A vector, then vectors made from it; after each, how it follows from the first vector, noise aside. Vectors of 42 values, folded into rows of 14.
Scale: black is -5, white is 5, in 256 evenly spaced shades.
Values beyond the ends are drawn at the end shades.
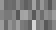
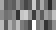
scaled up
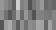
wrapped around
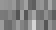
sign-scrambled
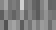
wrapped around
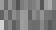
wrapped around
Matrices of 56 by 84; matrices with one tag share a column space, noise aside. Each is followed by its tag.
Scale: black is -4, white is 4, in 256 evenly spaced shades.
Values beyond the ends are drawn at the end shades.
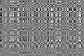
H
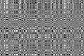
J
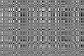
H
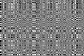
J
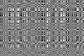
H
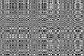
J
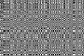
J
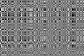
H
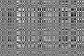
H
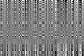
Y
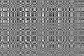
H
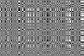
H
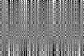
Y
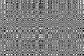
J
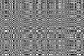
J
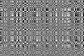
H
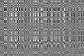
H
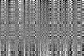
Y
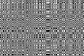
J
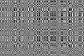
H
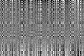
Y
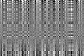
Y
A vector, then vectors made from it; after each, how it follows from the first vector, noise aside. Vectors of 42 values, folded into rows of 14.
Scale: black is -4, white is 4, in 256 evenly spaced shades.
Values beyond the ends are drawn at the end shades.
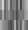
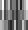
scaled up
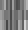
reversed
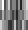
scaled up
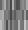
reversed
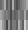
reversed
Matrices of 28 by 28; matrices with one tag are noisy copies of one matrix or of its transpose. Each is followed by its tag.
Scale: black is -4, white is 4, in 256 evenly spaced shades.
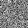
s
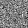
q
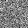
s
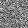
s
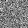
s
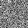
s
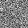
s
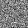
q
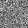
s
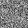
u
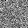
s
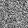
u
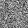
u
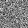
s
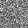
s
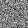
q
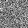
s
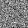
q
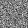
q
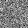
s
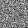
q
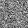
u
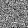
q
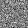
q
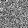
s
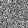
s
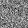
u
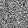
u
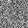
s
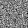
q
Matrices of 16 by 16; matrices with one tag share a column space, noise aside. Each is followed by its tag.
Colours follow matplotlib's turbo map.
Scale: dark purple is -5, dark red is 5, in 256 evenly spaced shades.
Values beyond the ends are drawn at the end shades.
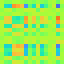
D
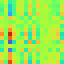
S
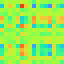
D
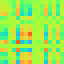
S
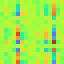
S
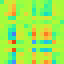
S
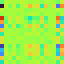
D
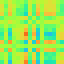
S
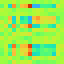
D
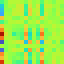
S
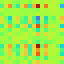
D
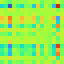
D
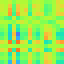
S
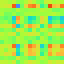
D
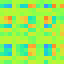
D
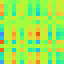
S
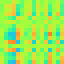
S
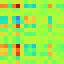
D
